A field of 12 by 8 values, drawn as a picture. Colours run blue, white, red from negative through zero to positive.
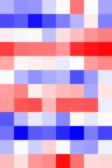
Ninth with the highest average: top right. Average level on the scale: 50%. Stripes: horizontal, repeating 3 times.
